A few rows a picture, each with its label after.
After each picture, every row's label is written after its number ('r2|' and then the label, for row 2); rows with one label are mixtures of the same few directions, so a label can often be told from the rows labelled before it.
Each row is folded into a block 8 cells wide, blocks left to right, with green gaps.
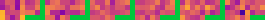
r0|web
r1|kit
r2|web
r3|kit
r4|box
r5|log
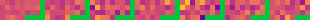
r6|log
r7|web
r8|log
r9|web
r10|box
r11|box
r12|web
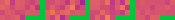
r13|box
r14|kit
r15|web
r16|web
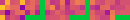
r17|box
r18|web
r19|log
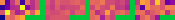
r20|box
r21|box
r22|log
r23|web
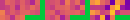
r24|web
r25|web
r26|kit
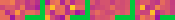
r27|log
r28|box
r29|box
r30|log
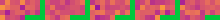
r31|box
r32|web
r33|log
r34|box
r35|log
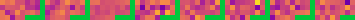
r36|log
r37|kit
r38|kit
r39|box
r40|web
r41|web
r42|box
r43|web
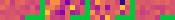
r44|box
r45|kit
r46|web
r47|box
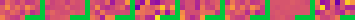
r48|box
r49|box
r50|web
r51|box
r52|web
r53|box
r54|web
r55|web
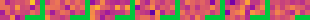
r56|web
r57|box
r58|kit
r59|log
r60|web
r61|kit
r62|box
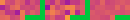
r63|log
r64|box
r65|box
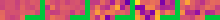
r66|web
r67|log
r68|kit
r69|log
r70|kit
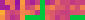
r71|web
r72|kit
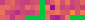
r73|kit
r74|log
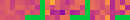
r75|box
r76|kit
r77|web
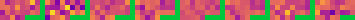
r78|web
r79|box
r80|web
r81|log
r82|box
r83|log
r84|log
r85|kit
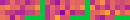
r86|kit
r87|log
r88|log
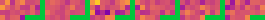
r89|box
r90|kit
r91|kit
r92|log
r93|box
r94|box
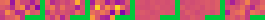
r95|box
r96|web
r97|box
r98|box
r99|log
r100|kit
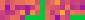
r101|box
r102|log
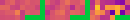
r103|log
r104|kit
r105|box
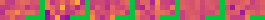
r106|kit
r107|web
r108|web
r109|web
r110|web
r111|log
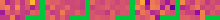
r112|web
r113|log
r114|log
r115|box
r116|log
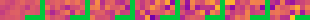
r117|kit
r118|box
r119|box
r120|web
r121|box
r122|kit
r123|box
